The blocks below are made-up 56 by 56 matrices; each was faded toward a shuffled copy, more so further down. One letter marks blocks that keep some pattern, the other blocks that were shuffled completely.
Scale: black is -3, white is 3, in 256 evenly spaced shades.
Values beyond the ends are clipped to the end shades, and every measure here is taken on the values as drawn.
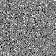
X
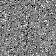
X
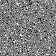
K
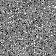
K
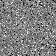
K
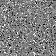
X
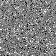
K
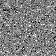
X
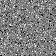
K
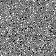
K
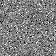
K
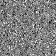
X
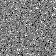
K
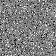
K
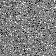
K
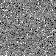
K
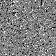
K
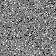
X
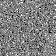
K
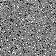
K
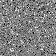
X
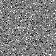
X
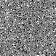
K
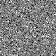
X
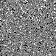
X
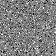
K
